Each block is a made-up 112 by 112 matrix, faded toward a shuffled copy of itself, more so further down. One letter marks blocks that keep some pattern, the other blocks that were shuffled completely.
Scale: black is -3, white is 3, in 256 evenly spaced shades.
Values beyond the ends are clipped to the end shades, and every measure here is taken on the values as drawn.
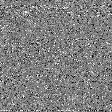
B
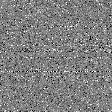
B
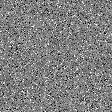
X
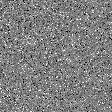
X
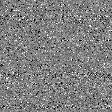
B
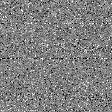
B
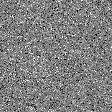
X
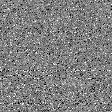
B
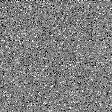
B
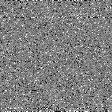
B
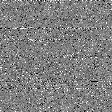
B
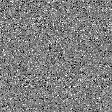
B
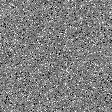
X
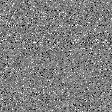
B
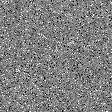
X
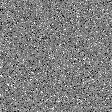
X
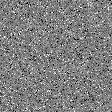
X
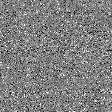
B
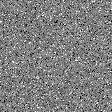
X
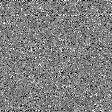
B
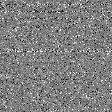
B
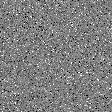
X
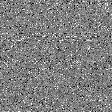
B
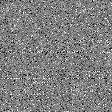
B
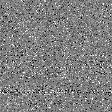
B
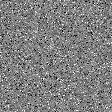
X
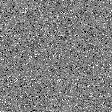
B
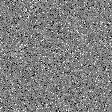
X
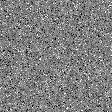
X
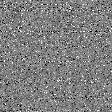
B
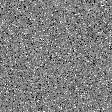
X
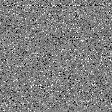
B
